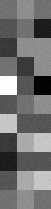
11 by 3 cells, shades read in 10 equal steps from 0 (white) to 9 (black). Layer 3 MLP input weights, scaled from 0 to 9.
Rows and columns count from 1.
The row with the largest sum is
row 9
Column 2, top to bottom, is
4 5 4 7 6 5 6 3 6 3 4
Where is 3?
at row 8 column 2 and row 10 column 2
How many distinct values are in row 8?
3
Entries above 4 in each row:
2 3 1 2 2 2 2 1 3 1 2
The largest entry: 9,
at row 5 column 3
